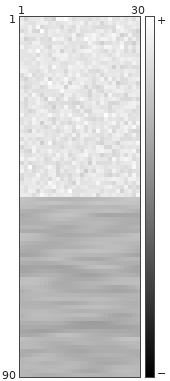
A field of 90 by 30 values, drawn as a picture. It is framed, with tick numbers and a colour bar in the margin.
It is made of 2 by 1 panels. Panel 1,1: very high, fine-grained, faint in contrast. Panel 2,1: high, streaked across, faint in contrast.
